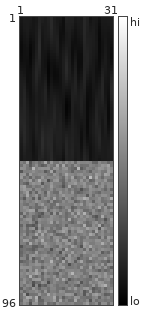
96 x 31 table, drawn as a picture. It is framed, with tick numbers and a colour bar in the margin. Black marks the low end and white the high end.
It is made of 2 by 1 panels. Panel 1,1: very low, streaked downward, faint in contrast. Panel 2,1: middling, fine-grained.
